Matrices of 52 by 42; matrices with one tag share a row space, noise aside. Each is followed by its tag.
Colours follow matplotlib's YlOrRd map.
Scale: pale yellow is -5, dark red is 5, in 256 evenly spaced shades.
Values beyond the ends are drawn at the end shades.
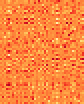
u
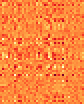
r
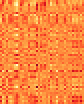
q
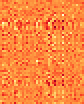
r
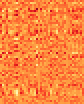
q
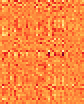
r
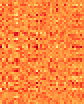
q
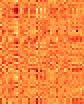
q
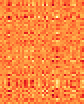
u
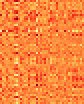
q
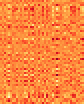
u
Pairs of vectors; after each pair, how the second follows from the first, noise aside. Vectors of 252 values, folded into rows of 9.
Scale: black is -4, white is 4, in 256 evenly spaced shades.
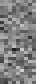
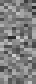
wrapped around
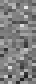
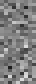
negated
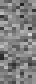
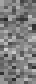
reversed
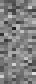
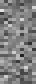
reversed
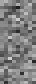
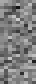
copied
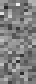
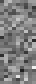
wrapped around
